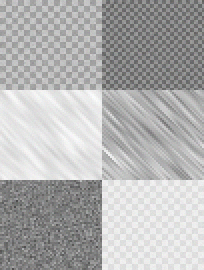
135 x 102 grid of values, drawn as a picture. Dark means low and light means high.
It is made of 3 by 2 panels. Panel 1,1: high, checkered. Panel 1,2: middling, checkered. Panel 2,1: very high, slanting down to the right, faint in contrast. Panel 2,2: high, slanting down to the right. Panel 3,1: middling, fine-grained. Panel 3,2: very high, checkered, faint in contrast.
